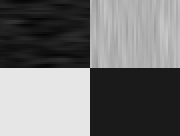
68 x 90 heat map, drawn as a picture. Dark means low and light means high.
It is made of 2 by 2 panels. Panel 1,1: very low, streaked across, faint in contrast. Panel 1,2: high, streaked downward, faint in contrast. Panel 2,1: very high, flat. Panel 2,2: very low, flat.
